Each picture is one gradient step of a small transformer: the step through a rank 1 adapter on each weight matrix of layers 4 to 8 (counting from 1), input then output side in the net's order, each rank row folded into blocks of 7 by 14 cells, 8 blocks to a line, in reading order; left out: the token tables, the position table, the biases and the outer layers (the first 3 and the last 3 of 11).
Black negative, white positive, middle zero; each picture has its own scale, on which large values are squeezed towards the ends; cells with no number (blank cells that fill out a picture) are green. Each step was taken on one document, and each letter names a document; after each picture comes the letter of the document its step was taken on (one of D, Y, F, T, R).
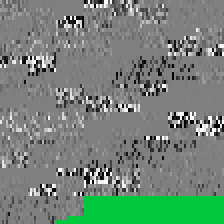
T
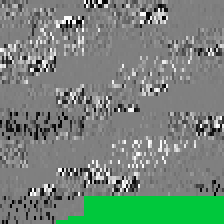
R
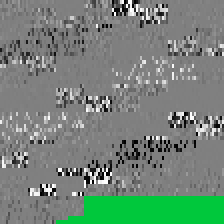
T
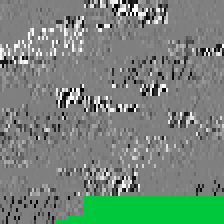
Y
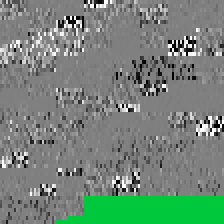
T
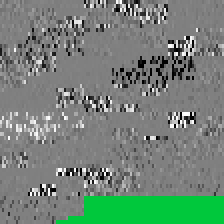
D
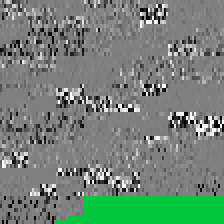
T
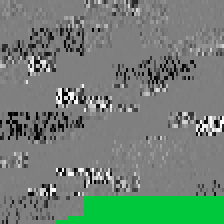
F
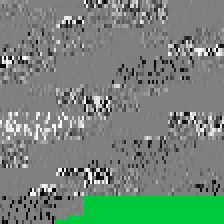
R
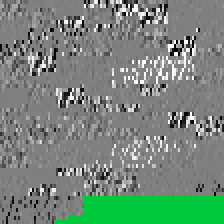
Y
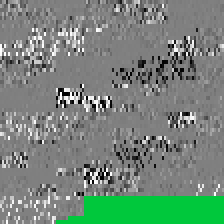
D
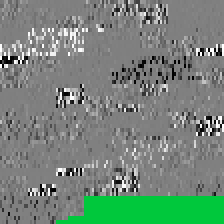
D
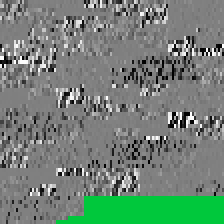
Y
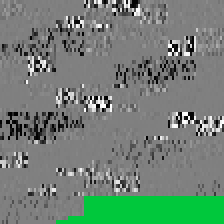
F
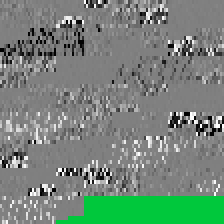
R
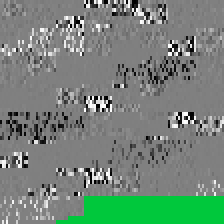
F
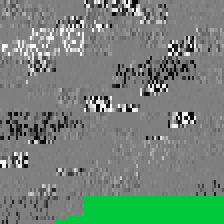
F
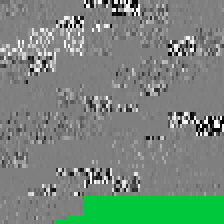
F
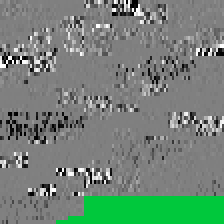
F
